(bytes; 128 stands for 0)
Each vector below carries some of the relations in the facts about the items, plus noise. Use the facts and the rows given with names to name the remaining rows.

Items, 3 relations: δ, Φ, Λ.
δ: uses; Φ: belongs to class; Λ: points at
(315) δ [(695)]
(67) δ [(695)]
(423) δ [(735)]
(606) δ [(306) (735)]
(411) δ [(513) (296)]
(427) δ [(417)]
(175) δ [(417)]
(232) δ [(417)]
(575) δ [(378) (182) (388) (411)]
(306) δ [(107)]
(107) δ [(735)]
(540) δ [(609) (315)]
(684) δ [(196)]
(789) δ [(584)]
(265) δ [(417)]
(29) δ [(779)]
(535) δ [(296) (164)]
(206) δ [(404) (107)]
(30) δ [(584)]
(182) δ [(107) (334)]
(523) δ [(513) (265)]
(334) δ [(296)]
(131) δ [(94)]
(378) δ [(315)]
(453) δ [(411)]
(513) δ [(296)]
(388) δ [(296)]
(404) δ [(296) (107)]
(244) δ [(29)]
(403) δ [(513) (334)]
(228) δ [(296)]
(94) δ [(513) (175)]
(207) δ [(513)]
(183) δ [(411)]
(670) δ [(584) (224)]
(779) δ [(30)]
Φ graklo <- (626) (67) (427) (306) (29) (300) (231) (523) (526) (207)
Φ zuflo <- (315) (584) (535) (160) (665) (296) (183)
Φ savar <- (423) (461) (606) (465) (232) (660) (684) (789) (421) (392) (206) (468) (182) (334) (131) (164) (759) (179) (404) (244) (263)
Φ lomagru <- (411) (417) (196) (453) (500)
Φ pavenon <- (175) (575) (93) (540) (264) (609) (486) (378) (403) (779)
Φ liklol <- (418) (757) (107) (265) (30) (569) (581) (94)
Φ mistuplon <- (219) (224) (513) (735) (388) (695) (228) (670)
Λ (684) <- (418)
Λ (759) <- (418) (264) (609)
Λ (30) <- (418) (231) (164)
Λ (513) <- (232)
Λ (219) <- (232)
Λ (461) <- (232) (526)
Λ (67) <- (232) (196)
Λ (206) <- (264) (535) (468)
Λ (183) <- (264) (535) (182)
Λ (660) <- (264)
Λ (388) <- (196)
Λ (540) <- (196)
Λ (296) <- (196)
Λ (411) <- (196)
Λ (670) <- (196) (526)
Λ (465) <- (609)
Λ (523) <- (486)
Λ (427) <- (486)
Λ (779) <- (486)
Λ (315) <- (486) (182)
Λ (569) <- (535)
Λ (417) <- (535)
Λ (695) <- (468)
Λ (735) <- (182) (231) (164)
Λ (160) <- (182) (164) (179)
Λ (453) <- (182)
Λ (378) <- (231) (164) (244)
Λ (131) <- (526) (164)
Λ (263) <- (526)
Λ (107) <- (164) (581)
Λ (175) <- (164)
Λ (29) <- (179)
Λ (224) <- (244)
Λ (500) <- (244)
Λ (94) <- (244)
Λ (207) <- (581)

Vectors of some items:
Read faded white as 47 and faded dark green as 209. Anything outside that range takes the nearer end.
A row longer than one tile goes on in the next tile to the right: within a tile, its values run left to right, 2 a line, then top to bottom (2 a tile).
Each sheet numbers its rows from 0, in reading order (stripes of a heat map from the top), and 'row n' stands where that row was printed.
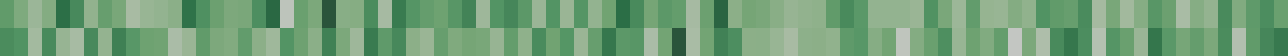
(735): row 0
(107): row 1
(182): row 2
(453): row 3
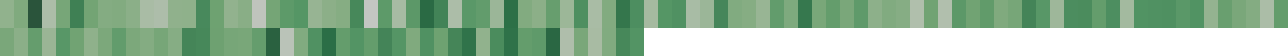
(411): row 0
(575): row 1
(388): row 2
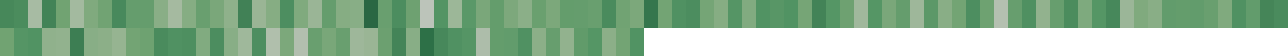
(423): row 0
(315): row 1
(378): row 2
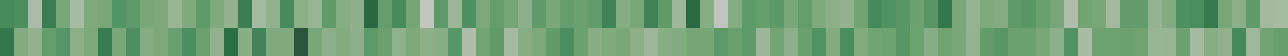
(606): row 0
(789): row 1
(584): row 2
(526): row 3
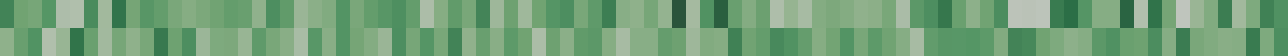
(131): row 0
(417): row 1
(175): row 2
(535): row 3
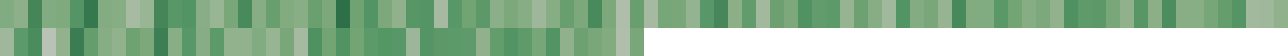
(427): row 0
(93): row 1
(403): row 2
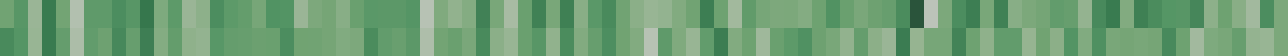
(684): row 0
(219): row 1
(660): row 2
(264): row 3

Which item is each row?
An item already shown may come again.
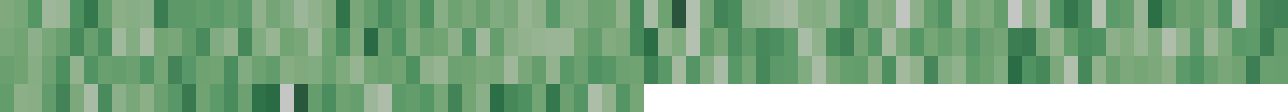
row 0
(207)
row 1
(453)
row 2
(306)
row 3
(296)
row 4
(160)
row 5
(404)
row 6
(224)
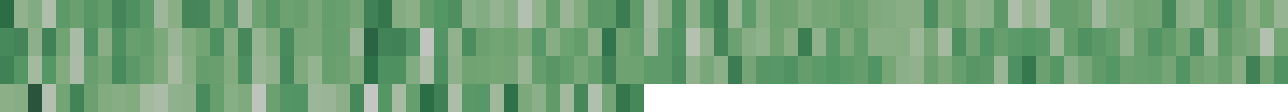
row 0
(296)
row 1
(757)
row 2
(206)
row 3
(403)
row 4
(404)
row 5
(183)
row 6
(411)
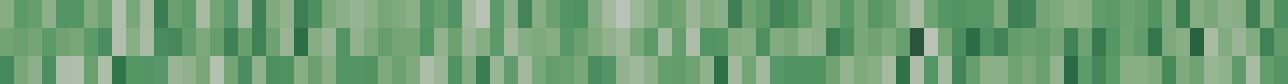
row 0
(779)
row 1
(535)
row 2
(29)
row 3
(513)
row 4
(232)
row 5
(609)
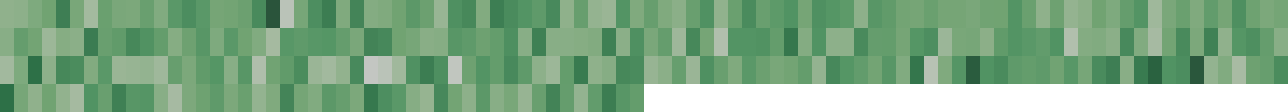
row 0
(219)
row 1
(665)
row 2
(535)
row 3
(684)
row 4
(500)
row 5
(228)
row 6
(334)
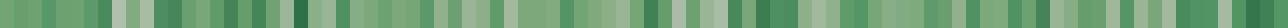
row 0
(29)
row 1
(164)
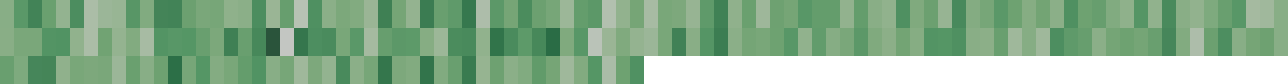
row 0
(540)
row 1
(93)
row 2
(670)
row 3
(569)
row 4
(67)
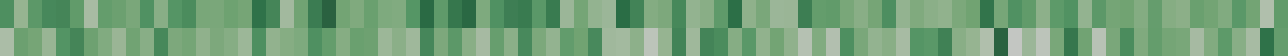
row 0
(695)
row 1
(523)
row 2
(486)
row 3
(196)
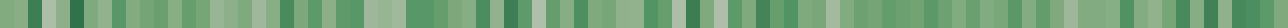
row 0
(265)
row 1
(179)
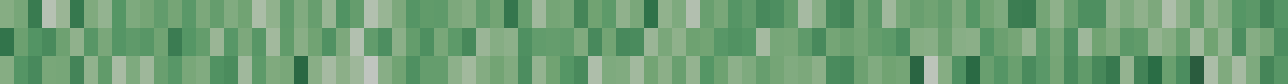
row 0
(94)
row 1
(296)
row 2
(315)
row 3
(231)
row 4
(30)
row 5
(388)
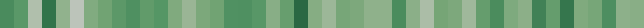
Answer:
(244)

